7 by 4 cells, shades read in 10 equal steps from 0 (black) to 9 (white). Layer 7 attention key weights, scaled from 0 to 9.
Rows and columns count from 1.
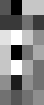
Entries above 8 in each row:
0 0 1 0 1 0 0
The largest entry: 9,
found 2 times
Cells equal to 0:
2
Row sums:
17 10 29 17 26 15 16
